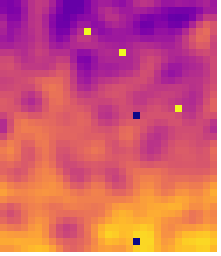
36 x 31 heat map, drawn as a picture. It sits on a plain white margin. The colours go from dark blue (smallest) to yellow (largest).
The histogram is bell-shaped. No single row or column stands out from its neighbours. The ninth with the highest average is the bottom right. There is an overall slope up to the bottom. Five lone cells stand out: three far higher and two far lower than their neighbours. The field is mottled with small blotches.
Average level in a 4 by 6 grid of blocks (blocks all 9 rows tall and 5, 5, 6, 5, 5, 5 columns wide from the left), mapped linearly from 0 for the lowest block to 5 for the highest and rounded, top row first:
0 0 0 0 0 1
2 3 1 2 2 1
3 3 3 3 2 3
4 4 4 5 5 5
